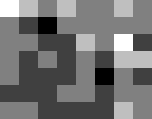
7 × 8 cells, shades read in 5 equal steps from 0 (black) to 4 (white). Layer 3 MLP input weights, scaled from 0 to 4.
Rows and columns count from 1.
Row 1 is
4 3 2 3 2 2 3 2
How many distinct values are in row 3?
4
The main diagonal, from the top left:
4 1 1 1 2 1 3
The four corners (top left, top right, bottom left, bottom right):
4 2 2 2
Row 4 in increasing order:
1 1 1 2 2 2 3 3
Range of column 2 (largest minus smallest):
2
